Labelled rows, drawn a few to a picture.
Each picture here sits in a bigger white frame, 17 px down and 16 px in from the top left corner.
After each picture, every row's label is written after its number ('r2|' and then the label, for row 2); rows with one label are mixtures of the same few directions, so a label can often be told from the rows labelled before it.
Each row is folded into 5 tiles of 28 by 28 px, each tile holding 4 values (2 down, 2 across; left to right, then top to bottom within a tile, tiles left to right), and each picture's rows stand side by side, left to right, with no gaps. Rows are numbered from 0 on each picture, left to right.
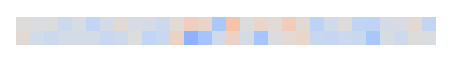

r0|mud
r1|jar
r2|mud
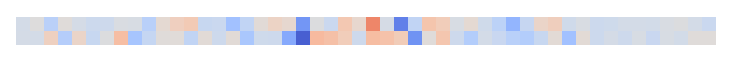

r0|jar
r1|mud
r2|mud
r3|mud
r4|mud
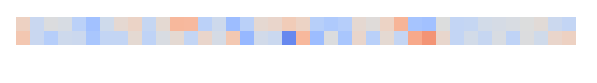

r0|mud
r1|mud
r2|mud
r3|mud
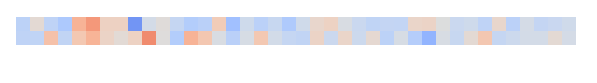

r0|mud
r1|jar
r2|mud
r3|jar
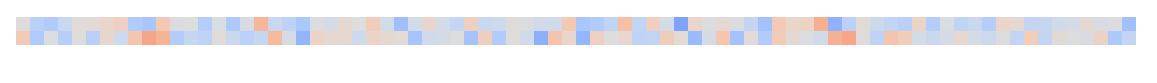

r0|mud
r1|mud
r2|mud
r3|jar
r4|mud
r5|mud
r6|jar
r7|jar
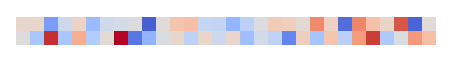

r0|jar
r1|mud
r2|mud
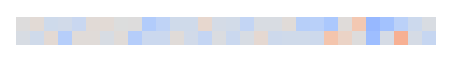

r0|jar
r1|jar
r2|jar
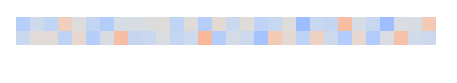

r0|jar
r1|jar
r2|jar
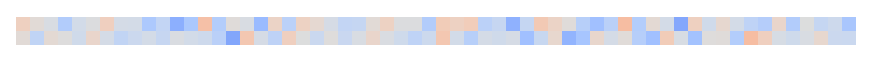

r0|jar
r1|mud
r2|jar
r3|mud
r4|mud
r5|jar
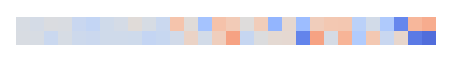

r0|mud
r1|mud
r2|mud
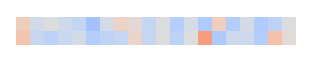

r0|mud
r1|jar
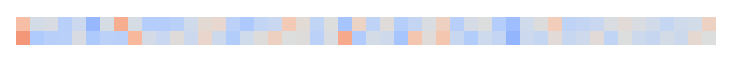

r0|mud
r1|jar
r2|jar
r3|mud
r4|jar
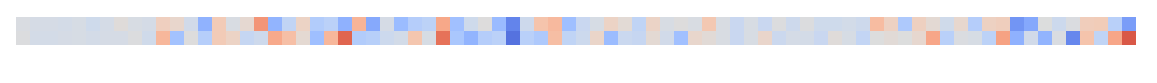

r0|mud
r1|mud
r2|jar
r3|mud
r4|jar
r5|jar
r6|mud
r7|mud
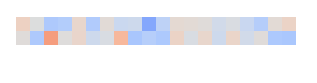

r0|jar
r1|mud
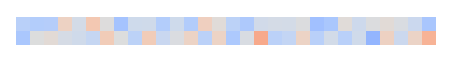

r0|mud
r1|jar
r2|mud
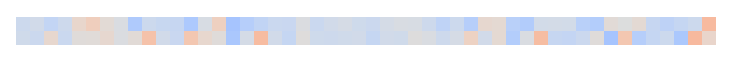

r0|mud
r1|jar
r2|mud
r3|jar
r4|jar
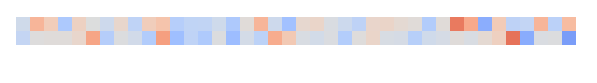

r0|mud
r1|mud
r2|jar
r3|mud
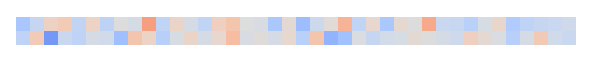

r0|jar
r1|mud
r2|jar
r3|jar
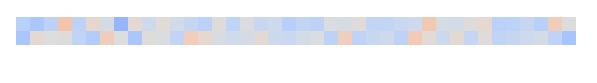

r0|mud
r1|jar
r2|jar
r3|mud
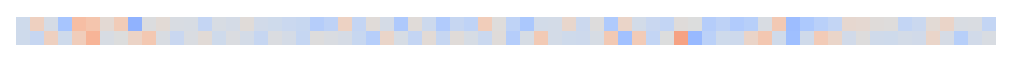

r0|mud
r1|jar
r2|mud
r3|jar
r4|jar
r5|jar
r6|jar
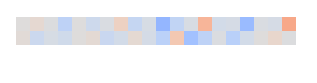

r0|mud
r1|jar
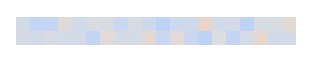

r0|mud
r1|jar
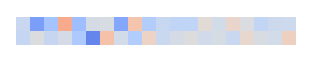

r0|mud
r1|mud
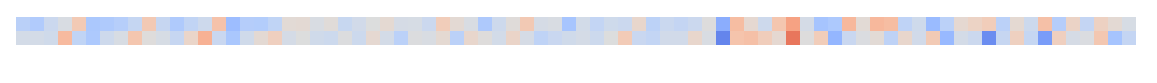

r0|jar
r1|jar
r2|jar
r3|jar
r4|jar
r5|mud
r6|mud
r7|jar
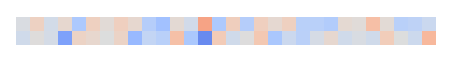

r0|jar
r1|jar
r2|mud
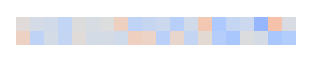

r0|mud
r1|mud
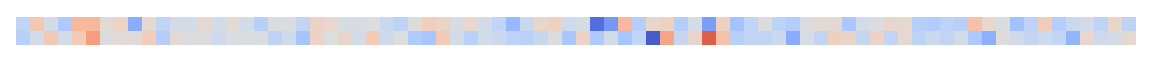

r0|mud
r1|mud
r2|mud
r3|mud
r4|mud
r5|mud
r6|mud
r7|mud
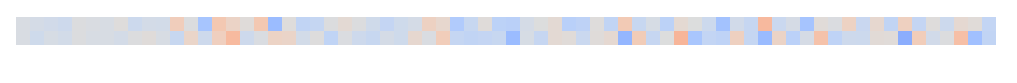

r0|mud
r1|mud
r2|jar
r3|mud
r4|jar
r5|jar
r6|jar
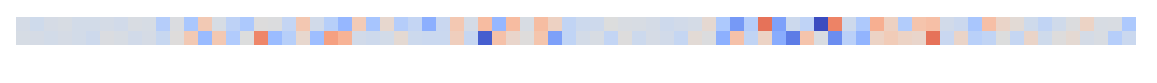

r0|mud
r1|jar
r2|jar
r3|jar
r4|jar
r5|mud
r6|mud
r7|jar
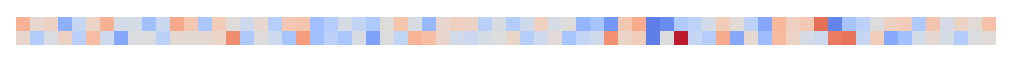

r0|jar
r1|mud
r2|mud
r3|mud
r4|jar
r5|mud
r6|jar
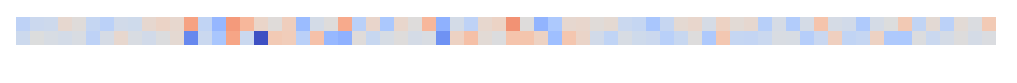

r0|jar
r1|jar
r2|jar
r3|mud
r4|mud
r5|mud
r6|jar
